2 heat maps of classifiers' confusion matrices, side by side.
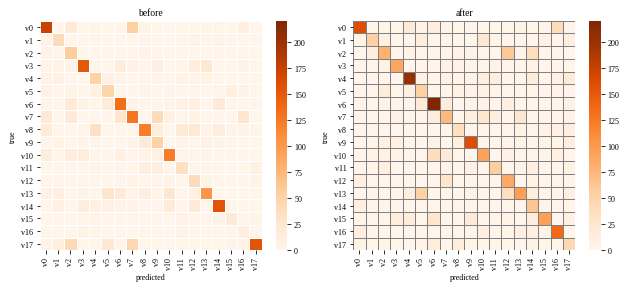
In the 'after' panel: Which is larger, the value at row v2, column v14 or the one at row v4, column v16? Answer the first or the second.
the first
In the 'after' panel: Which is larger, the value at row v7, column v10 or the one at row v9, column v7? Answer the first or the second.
the first
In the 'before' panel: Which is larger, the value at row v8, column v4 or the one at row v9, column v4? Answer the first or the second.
the first
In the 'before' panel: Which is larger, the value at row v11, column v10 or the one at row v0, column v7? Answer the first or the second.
the second
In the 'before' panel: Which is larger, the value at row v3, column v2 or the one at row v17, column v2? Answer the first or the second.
the second
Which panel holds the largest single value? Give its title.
after
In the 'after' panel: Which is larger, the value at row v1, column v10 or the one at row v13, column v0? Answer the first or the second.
the first
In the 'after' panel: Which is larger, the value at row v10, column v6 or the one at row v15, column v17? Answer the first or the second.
the first
